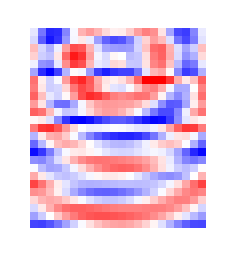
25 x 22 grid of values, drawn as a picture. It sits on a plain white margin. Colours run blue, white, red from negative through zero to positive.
Concentric rings centre on the top middle. Overall the values sit about 50% of the way up the scale. No overall slope runs across the table.
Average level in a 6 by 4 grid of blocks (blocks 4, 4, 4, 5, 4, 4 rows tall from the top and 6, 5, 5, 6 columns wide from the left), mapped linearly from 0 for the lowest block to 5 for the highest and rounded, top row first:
1 2 2 1 / 2 3 3 2 / 1 3 2 0 / 2 2 1 1 / 2 1 1 3 / 2 5 5 2
